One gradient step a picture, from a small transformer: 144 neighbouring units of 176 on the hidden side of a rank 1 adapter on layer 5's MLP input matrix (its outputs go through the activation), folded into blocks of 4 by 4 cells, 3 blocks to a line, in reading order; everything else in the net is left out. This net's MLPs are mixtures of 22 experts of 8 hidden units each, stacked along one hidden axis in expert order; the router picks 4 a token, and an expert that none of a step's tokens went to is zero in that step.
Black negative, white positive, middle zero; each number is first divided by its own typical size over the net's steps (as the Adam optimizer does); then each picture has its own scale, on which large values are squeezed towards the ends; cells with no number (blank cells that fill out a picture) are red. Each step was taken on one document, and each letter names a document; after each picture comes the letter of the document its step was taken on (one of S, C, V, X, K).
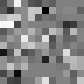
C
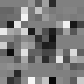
C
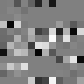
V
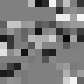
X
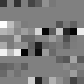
V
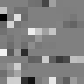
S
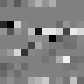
V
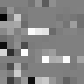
S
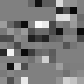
X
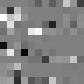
S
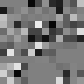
X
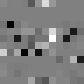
V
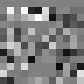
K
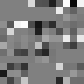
X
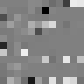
S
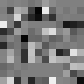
C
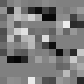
K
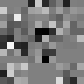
X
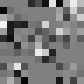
X
